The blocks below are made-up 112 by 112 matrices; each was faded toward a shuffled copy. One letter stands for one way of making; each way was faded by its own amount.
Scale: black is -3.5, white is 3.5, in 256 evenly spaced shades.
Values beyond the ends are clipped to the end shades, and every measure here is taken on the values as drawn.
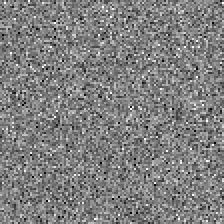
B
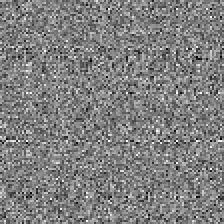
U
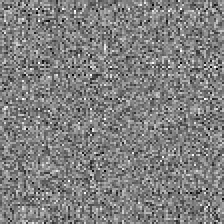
U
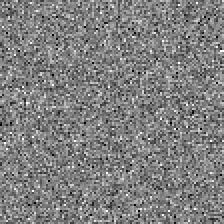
B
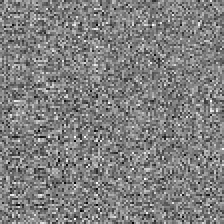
U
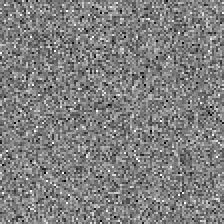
B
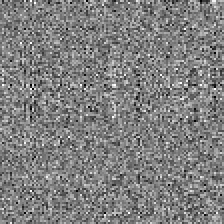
U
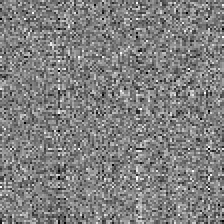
U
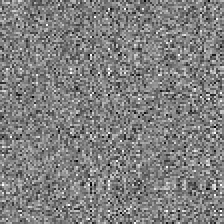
U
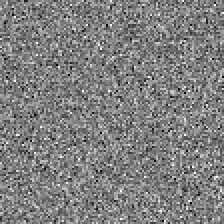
B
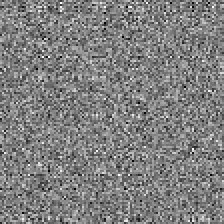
U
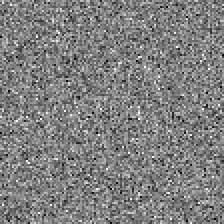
B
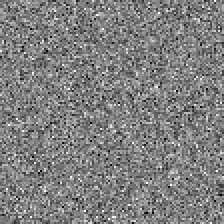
B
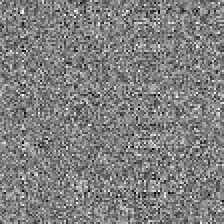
U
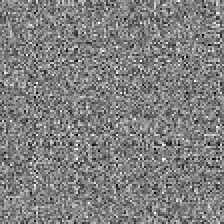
U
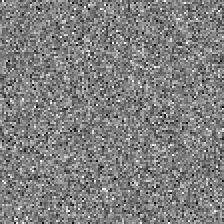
B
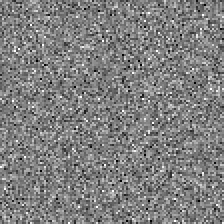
B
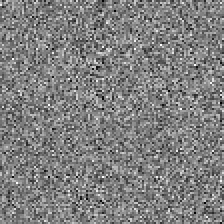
U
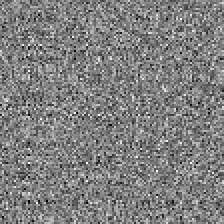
U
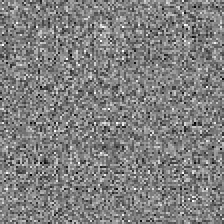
U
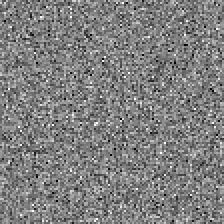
B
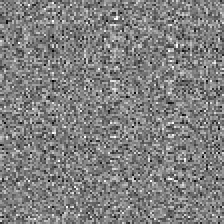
U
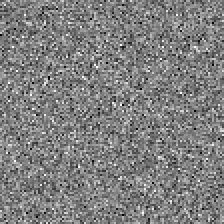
B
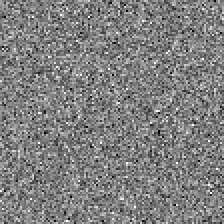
B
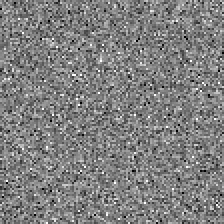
B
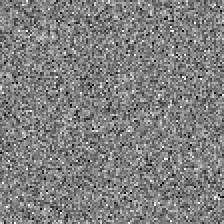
B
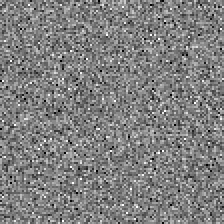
B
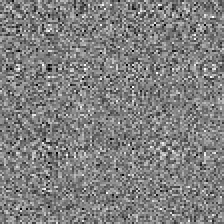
U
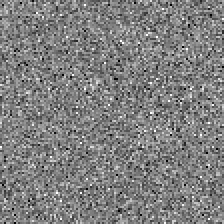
B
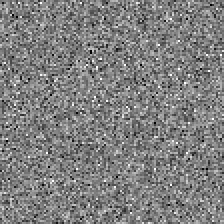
B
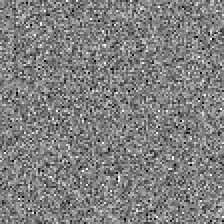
B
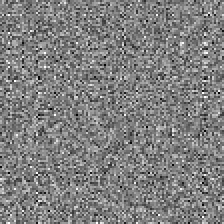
U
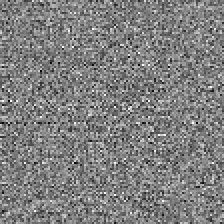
U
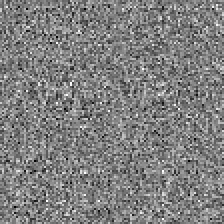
U
